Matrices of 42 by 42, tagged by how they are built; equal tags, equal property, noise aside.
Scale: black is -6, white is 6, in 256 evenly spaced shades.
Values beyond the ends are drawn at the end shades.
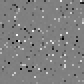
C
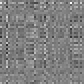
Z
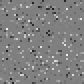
C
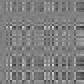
Z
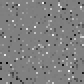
C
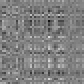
Z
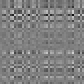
Z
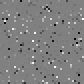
C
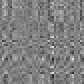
Z
